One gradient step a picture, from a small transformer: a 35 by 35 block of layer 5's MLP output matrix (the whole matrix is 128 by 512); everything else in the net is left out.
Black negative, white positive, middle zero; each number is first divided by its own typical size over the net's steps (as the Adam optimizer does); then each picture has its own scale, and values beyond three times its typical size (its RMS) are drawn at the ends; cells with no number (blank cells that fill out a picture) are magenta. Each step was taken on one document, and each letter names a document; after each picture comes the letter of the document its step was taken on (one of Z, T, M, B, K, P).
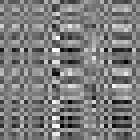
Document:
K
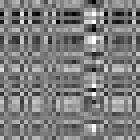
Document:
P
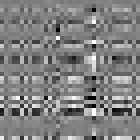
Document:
P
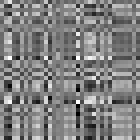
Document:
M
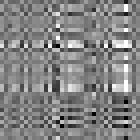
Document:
K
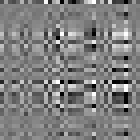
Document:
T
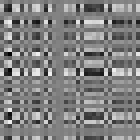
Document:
M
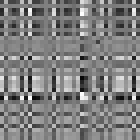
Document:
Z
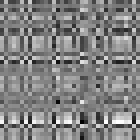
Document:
Z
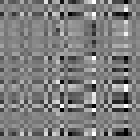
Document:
T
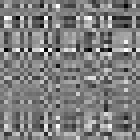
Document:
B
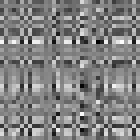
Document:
Z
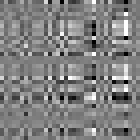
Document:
T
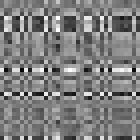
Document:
B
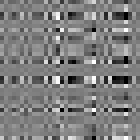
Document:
T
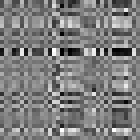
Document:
K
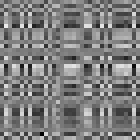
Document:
B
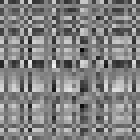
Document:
Z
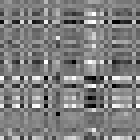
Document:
P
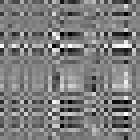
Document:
K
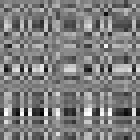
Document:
B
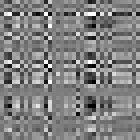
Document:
M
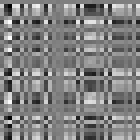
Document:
M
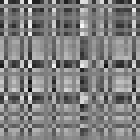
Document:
Z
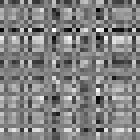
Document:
Z
